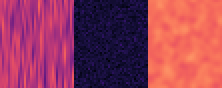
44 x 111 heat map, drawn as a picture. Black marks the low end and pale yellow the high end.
The table splits into one row of 3 panels. Panel 1,1: middling, streaked downward. Panel 1,2: very low, fine-grained, faint in contrast. Panel 1,3: high, blotchy, faint in contrast.
